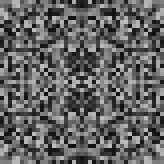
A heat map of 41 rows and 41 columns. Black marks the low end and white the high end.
No single row or column stands out from its neighbours. No seam splits the table. The texture is fine-grained noise. It mirrors both left to right and top to bottom. No overall slope runs across the table. Overall the values sit about 40% of the way up the scale. No regular stripes run through it.
